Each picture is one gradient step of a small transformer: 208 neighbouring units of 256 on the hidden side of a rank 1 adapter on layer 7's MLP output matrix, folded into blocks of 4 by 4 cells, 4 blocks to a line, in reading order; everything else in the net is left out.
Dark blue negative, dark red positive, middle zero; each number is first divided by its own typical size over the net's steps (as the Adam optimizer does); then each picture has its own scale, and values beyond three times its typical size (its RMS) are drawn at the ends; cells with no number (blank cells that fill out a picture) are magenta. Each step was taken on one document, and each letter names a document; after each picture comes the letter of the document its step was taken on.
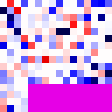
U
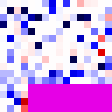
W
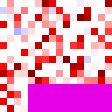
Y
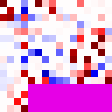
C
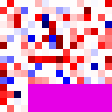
Y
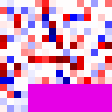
Y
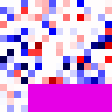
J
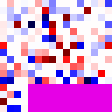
Y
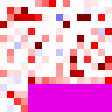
W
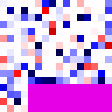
J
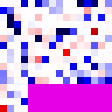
U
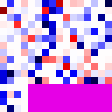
Y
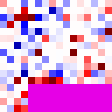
C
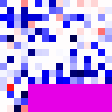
C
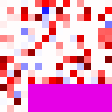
J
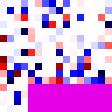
J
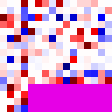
C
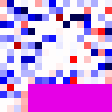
W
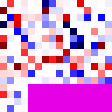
Y
